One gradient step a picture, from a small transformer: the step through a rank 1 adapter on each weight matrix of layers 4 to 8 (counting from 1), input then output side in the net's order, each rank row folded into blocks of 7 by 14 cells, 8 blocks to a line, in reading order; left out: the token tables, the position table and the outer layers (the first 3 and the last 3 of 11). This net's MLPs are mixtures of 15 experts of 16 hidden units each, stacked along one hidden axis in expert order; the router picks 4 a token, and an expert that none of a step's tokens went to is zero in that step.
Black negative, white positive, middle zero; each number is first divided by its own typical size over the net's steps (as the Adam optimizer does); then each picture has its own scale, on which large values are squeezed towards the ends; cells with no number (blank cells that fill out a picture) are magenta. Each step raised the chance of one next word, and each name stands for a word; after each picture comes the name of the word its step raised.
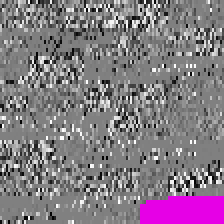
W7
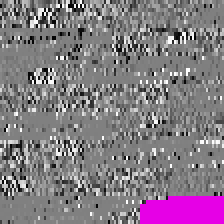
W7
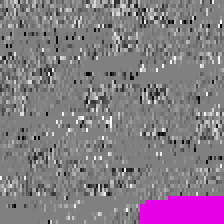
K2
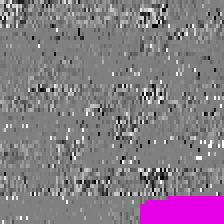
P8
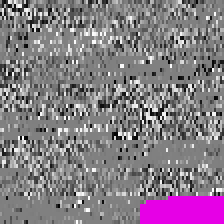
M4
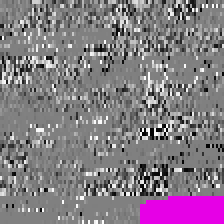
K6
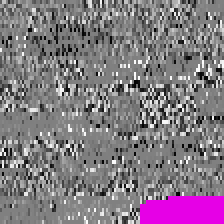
W7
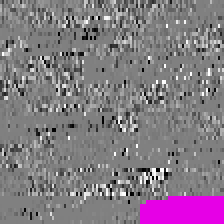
P8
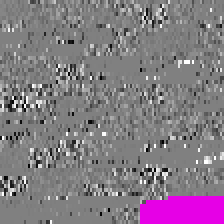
P8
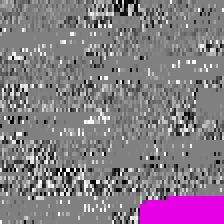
K6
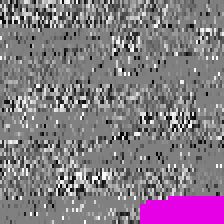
W7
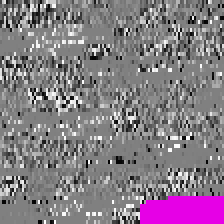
M4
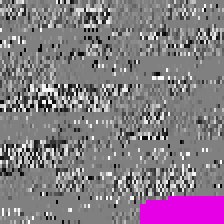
W7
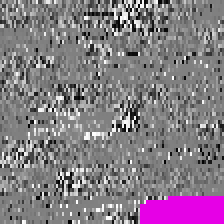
K6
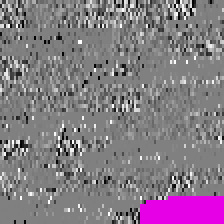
K2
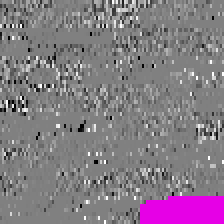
K2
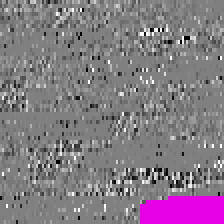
P8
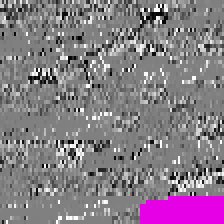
K6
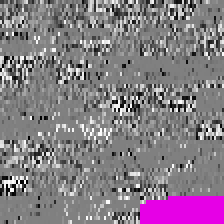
M4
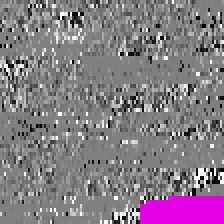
M4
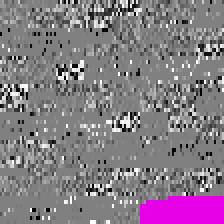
K6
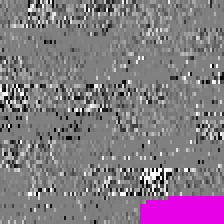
P8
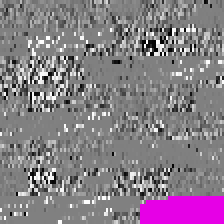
M4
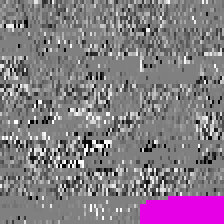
K6
